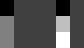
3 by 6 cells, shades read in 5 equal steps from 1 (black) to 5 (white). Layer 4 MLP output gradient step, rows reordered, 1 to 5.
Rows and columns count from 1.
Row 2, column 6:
2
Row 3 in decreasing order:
5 3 2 2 2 2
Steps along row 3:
down same same up down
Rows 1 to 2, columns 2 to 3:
2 2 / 2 2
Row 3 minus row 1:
2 0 0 0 4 0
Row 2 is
3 2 2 2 4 2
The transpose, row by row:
1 3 3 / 2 2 2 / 2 2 2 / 2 2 2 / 1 4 5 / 2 2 2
